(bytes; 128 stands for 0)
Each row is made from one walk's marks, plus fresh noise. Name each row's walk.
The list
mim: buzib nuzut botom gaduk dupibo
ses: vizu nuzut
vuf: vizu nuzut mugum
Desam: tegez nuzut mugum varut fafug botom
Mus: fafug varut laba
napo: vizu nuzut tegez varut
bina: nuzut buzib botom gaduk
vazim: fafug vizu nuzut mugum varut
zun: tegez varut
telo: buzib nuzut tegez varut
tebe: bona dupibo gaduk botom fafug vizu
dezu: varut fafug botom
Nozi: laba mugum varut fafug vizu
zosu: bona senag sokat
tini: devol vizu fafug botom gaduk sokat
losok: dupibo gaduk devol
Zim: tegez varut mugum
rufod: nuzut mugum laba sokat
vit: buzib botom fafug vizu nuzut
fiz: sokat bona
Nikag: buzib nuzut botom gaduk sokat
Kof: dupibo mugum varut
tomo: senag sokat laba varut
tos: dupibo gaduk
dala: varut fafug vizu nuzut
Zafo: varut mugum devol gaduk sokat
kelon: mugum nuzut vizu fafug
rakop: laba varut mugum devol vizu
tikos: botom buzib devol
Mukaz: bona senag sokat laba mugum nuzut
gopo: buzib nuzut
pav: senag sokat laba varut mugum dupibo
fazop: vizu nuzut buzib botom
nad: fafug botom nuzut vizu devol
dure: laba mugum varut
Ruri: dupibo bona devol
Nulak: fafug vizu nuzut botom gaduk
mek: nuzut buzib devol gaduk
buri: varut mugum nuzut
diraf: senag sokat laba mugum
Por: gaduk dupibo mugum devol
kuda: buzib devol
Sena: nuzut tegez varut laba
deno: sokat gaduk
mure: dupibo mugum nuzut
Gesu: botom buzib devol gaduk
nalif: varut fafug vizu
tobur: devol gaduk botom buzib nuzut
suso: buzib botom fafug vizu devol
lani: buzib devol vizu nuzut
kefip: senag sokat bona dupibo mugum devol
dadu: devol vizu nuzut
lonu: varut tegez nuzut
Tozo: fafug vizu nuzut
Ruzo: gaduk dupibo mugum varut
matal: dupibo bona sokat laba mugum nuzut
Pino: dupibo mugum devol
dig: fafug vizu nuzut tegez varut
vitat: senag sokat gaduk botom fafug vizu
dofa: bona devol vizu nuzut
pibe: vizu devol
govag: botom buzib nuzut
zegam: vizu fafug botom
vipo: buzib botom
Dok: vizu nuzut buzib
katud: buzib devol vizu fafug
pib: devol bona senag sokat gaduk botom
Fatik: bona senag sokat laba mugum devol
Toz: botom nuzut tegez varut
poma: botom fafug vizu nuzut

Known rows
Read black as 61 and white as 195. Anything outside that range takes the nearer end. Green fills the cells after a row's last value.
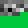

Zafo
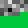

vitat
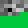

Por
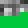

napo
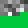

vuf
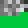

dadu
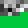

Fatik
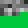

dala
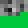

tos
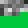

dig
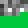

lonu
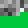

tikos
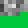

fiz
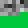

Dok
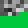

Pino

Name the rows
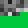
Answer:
Kof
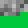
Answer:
tebe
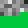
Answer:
poma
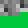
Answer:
mim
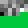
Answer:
Desam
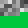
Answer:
vit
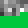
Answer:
Toz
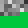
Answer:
Nulak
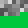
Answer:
suso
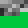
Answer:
dezu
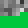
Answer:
kuda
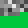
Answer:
tini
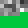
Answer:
fazop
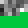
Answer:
Zim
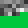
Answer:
vazim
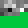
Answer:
pib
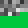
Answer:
mure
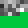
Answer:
Mukaz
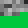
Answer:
Tozo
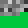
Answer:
pibe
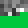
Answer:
buri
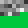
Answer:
kelon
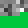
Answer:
mek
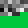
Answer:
rakop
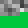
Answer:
Nikag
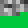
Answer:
ses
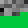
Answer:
nalif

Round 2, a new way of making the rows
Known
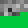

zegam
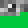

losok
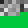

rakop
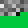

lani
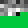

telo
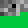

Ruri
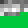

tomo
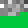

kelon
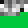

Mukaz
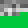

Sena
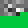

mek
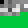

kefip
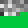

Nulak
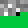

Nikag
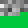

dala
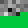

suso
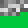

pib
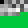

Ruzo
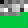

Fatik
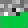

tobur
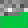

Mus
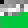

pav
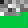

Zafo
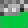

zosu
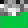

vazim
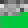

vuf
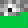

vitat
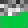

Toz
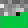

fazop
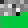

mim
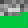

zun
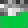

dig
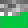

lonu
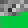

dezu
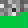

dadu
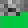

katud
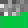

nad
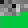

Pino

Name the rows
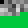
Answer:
Por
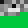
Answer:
Kof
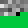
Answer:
vit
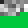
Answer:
matal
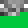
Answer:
dofa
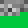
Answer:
nalif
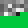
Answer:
bina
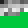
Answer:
diraf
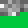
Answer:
Tozo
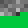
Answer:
kuda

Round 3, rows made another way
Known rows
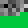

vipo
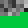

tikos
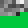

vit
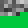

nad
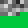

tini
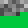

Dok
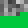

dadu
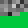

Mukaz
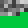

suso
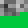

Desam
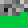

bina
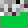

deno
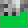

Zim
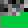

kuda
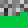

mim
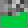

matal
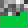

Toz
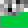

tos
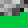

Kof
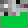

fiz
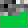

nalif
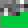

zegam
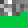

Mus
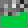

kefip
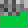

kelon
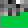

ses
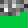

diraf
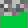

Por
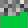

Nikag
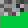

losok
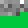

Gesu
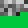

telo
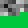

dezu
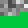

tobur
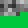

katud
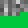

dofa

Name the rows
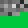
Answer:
Fatik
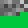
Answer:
fazop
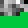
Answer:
zun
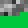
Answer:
dure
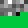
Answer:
dig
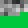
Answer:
Zafo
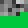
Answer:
Tozo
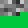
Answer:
Nulak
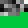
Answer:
pibe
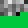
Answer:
napo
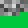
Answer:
Pino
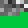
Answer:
govag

